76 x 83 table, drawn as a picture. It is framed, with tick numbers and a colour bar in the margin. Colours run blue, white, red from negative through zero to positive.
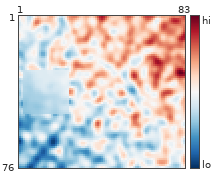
The texture is blotchy. There is an overall slope up to the top right. The middle left is the smoothest part. No lone cell stands out from its neighbours. An odd patch, calmer than its surroundings, sits in the middle left. The halves do not mirror each other. No regular stripes run through it. The ninth with the lowest average is the bottom left.
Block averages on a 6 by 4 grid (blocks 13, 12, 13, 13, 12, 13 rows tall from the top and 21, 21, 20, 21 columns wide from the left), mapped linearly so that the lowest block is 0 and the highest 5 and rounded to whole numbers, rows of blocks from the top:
3445 / 2345 / 2335 / 1234 / 1223 / 0123
